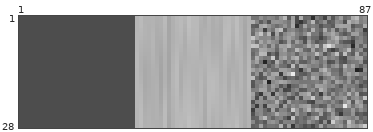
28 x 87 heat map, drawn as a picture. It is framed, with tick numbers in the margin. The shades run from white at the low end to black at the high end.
It is made of 1 by 3 panels. Panel 1,1: high, flat. Panel 1,2: low, streaked downward, faint in contrast. Panel 1,3: middling, fine-grained, strong in contrast.
